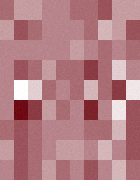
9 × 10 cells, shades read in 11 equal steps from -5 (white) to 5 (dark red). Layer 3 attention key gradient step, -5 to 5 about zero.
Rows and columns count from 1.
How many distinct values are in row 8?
5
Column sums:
0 9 4 -2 2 1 10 2 -10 5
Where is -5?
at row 5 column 2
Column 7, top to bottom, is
1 1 0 3 -2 4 1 0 2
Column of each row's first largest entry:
8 2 8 7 9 2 2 2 2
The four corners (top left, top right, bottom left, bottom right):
1 -1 0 1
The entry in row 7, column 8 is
1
